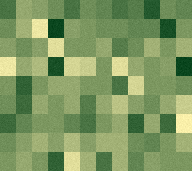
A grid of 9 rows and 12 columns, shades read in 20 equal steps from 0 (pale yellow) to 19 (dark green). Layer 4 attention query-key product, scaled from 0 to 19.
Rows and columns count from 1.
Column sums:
92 94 70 103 72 88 90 81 95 96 101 80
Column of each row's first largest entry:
10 4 8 12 2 2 9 10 4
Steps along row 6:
up down up down up down down up up down down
